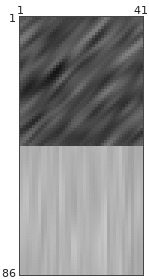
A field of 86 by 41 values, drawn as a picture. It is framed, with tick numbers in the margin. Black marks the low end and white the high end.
The table splits into 2 rows of 1 panel. Panel 1,1: low, slanting up to the right. Panel 2,1: high, streaked downward, faint in contrast.
